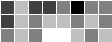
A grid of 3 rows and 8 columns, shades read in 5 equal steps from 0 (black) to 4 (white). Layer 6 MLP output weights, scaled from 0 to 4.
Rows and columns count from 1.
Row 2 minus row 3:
-1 0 0 -1 -1 -1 1 -1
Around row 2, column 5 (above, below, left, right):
2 4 3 2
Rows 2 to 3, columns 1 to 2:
1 3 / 2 3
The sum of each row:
12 19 23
